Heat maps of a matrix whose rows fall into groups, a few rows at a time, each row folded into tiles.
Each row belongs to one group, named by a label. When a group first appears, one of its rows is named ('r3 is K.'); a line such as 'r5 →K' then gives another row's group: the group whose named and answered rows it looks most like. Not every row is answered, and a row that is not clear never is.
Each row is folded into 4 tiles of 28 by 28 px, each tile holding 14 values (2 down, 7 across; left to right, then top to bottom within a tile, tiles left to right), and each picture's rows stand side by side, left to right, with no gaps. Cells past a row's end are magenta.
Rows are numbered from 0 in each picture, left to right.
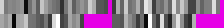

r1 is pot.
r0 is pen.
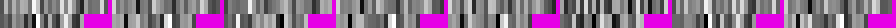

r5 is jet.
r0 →pot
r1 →pen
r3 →pen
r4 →pen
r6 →pot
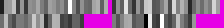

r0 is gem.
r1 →pot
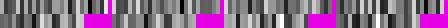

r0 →jet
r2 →pen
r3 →jet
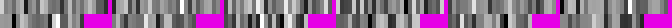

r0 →pen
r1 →gem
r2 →pot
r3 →jet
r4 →pot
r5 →gem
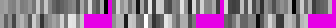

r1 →gem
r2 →jet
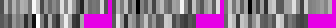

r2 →gem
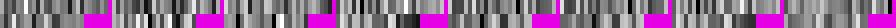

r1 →pen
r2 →pen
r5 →jet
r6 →gem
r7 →gem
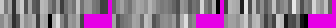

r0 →pen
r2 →gem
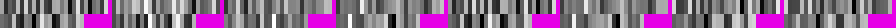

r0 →jet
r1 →pot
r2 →pot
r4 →jet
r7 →jet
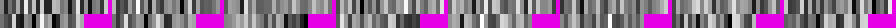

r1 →jet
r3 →gem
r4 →gem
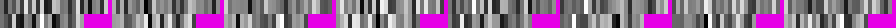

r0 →jet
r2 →pen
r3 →gem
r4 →jet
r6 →pot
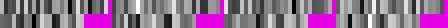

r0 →jet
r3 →gem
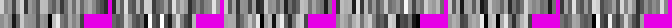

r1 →pot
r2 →pen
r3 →gem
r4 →pen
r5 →pot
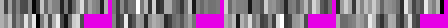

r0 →pen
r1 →jet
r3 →gem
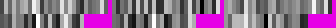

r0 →pot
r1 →jet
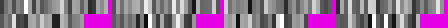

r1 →pot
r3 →pot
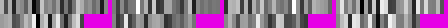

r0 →pen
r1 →jet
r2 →gem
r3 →gem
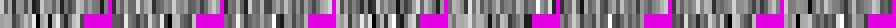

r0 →pen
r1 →pot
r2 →pot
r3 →pen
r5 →pot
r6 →pot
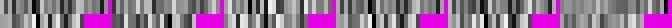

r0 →pen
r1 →pot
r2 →gem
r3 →pen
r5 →gem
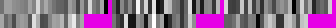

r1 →jet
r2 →jet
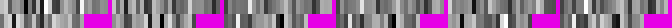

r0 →gem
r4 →pen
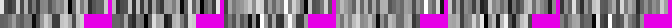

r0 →jet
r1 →jet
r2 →pot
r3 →gem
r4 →pen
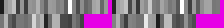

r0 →gem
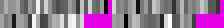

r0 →gem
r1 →pen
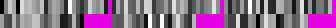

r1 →pot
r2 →jet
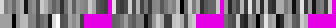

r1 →jet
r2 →jet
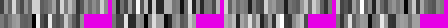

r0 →pot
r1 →jet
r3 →jet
